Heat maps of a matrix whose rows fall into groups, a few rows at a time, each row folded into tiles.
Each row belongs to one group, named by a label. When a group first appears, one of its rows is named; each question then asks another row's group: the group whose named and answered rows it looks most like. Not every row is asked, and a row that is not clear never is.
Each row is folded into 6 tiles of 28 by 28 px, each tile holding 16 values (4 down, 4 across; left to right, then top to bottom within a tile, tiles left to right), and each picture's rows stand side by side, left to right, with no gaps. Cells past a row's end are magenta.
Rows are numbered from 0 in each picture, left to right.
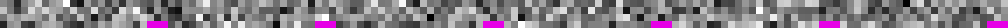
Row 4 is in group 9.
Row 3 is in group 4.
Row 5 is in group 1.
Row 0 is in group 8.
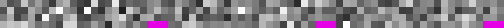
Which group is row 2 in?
9
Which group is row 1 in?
4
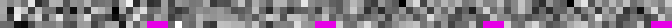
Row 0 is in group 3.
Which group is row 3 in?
1
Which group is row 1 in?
9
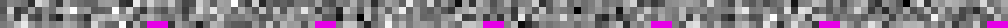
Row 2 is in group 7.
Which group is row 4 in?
4
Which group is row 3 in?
3
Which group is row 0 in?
4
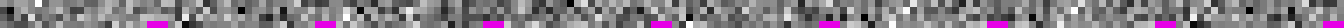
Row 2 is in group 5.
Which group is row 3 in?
1
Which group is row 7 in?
3
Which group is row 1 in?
3
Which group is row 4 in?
4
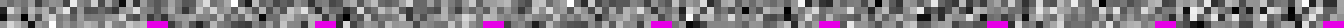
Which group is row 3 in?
8
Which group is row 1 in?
8
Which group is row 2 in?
9
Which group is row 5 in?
5
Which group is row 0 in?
7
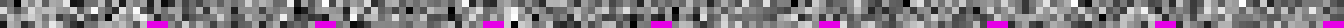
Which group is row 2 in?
3
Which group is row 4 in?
7
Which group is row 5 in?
1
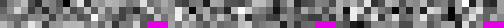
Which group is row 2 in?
3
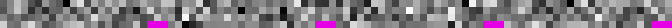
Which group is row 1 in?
3
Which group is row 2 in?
4
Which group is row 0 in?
1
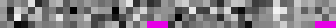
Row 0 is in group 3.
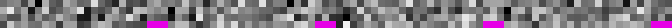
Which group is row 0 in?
5
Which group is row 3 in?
7
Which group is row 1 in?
7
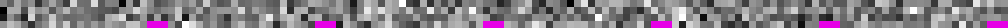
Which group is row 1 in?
4
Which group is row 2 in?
8
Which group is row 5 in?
4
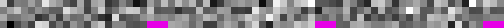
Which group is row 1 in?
9
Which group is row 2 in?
4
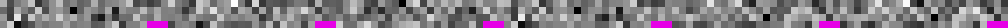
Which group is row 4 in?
8
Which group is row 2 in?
1
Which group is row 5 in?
8
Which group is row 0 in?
3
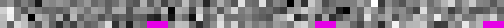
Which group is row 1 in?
7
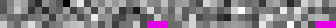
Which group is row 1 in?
4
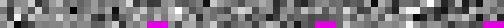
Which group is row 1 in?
5
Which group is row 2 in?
5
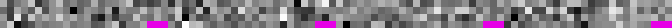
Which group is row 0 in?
3
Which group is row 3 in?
9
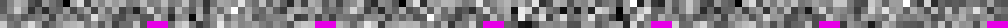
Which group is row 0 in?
1
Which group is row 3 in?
3
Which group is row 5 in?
8
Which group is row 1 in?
7
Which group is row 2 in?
1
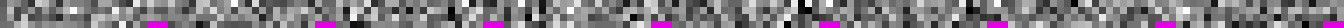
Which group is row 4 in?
4
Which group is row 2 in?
3
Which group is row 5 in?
4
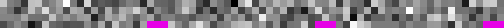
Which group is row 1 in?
1
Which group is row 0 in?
8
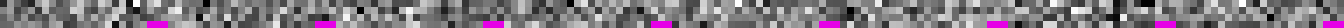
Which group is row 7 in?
8
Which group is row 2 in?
5
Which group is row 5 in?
9
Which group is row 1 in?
5
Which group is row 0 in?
4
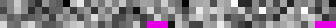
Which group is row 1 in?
8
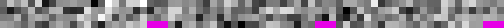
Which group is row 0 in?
9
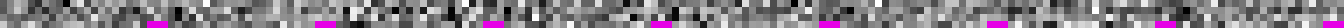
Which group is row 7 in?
9
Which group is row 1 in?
9
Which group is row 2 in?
3
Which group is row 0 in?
1
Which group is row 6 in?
9
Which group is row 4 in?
7
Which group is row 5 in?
9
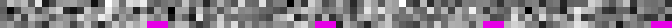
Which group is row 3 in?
5
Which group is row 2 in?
8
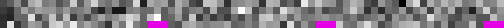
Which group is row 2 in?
1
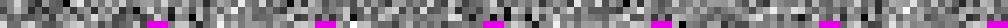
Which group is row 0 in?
1
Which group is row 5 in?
7
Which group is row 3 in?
7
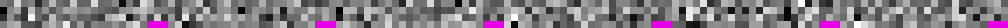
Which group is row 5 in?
4
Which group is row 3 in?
5
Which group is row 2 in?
7
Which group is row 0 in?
7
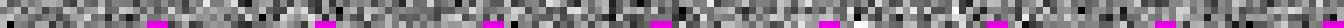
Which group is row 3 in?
5
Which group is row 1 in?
8
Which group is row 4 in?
9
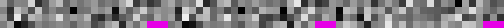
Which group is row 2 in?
7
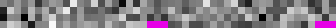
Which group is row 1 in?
8
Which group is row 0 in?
7
